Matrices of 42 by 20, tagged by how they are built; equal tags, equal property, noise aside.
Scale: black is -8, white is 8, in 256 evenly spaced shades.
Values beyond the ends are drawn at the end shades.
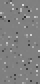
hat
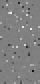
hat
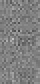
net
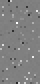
hat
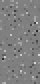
hat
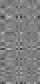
net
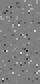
hat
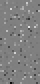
hat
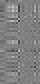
net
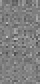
net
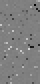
hat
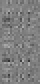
net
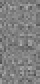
net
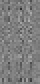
net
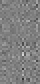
net
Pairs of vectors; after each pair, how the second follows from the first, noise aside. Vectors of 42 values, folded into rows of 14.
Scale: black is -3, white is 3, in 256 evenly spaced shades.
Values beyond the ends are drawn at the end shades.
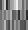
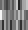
wrapped around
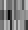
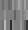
partly zeroed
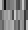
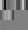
partly zeroed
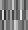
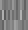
shrunk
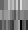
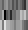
wrapped around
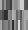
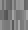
shrunk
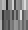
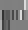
partly zeroed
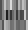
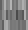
shrunk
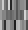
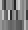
wrapped around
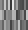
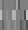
partly zeroed
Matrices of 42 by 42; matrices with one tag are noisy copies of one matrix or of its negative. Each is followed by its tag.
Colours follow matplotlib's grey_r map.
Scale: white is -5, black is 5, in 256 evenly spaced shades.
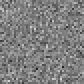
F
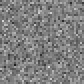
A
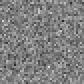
A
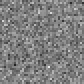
A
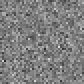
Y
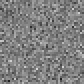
F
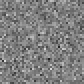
Y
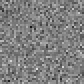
F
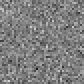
F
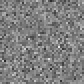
Y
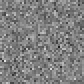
Y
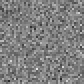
F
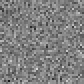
F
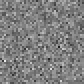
Y
